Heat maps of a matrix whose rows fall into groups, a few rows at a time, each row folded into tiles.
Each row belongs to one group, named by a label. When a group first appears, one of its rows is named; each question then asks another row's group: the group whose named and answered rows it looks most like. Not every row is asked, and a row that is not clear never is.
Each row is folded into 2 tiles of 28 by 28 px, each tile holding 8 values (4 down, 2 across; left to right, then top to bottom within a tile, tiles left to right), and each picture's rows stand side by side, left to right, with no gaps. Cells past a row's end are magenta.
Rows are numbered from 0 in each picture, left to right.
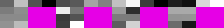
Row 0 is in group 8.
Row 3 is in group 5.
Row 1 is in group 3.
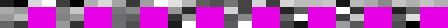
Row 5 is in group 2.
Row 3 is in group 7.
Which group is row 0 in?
5
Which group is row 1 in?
5
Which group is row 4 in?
3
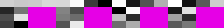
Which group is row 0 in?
2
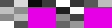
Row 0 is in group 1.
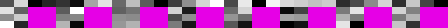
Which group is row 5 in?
2
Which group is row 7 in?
1
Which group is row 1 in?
5
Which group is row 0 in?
1
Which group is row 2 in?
8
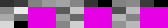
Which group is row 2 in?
8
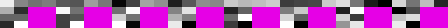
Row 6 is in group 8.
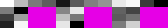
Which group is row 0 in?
7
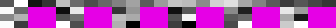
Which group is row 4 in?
7
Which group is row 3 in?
2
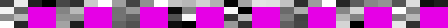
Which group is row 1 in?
5
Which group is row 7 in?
1
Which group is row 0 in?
1
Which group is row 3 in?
2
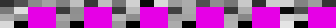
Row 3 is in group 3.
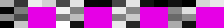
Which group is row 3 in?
5
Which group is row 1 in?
1
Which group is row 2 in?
1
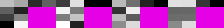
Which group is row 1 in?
1
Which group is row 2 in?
8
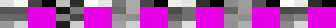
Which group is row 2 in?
8
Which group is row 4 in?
8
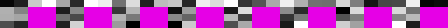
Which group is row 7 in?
1
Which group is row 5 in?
7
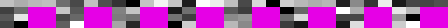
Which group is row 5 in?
2
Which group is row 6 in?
3
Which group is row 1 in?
3
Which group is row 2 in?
5
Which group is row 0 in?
2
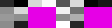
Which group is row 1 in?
1
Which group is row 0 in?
5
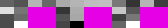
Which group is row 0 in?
3
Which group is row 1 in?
2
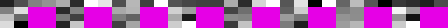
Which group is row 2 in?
3
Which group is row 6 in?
8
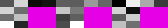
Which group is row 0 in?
1
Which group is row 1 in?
3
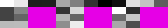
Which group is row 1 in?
8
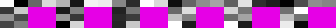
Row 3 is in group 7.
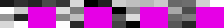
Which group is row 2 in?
2
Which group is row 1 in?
1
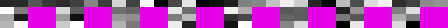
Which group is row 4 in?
3
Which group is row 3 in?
1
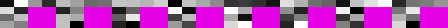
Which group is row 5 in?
7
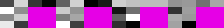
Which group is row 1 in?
1
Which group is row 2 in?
2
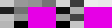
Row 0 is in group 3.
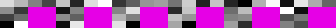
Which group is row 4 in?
5
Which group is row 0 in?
7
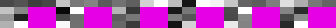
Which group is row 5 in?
7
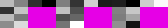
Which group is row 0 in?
8
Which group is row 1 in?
3
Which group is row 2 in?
5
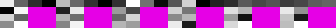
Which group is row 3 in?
1
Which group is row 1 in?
8
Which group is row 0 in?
8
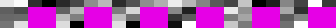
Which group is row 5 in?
3
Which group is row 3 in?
7
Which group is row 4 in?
1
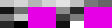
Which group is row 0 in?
2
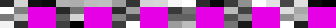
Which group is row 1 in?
2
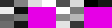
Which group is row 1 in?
1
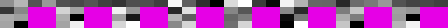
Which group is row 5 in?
7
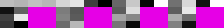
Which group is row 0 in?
2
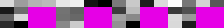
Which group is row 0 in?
2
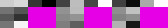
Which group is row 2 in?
5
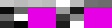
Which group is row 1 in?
7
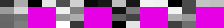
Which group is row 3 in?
5
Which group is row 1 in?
1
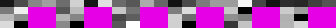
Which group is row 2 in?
3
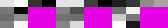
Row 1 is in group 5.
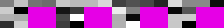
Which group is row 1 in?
2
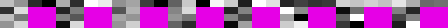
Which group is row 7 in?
7
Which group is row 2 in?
8
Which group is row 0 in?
8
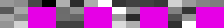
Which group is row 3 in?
7
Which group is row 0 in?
8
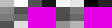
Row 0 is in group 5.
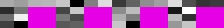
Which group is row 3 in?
8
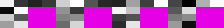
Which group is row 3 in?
5
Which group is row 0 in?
8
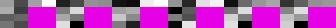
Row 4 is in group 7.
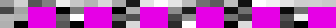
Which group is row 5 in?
2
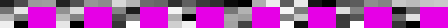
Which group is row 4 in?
5
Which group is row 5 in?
1
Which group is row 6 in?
3
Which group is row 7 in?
2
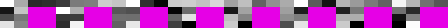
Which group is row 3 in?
2
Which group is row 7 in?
7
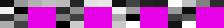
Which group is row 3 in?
7
